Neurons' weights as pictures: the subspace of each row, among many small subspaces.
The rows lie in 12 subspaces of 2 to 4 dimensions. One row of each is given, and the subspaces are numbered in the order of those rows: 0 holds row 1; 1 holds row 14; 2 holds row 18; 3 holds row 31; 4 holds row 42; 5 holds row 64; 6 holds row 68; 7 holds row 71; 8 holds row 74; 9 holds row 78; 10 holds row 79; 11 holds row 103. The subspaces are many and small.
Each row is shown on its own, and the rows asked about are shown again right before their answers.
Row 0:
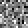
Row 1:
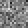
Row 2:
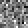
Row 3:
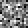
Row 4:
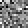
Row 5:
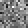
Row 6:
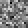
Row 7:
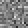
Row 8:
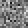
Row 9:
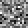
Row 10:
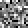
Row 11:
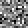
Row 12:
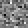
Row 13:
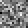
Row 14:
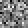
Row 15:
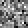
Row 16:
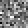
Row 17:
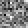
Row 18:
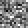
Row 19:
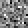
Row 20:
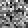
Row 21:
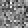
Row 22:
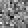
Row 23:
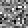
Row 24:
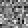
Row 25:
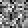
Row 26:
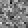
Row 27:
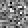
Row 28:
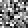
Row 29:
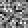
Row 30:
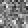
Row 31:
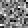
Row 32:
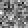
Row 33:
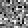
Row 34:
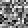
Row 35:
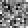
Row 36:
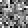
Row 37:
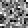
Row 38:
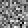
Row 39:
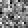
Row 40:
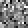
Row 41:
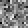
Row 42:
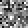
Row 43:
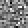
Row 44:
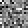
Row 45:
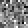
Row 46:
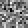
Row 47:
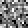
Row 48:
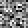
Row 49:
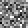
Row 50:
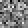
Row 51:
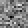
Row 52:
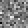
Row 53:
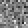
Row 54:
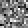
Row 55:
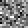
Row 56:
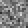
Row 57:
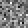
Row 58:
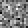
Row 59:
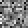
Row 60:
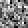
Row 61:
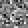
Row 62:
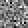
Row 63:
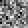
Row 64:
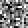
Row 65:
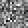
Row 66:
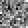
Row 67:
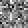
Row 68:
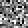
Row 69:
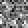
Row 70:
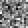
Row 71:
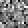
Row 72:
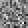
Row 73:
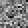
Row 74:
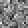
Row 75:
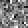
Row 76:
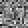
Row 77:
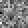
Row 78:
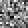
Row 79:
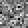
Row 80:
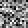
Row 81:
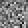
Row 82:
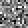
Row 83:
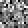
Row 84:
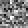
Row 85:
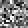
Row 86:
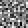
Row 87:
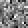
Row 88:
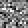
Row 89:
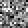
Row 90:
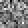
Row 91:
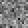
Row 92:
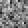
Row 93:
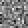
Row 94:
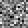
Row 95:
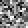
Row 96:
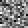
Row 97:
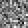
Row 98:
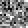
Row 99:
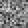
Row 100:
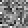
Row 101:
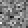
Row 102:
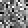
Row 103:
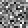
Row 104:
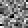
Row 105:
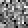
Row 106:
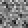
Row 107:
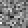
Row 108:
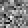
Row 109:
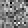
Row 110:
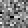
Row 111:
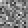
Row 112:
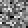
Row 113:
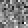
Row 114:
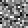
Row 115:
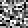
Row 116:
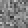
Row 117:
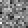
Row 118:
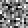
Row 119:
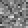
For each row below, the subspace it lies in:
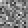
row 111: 11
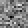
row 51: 2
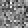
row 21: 0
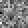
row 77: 4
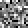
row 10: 4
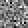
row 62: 2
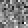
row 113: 7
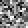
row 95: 3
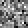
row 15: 4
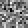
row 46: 2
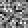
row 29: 2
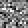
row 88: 2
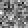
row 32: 4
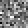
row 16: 9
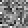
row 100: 8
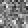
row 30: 1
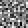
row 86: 3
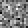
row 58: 5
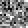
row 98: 5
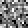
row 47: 1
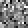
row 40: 7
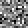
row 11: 6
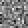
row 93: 4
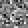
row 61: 0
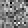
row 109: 2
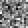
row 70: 5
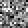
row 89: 0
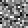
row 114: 11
